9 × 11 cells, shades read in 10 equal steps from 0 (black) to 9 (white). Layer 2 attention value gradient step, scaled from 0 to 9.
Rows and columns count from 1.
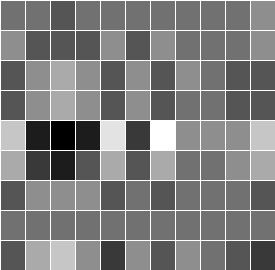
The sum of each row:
44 44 45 44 50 46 43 44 45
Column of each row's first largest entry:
11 1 3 3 7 1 2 1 3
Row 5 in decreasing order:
9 8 7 7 5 5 5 2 1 1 0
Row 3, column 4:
5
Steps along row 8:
same same same same same same same same same same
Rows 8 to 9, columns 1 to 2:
4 4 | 3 6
